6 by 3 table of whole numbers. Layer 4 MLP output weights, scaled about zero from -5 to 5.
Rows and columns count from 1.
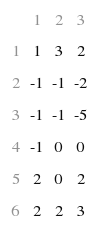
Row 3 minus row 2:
0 0 -3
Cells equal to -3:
0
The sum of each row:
6 -4 -7 -1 4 7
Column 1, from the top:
1 -1 -1 -1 2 2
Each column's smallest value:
-1 -1 -5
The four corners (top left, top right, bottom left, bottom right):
1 2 2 3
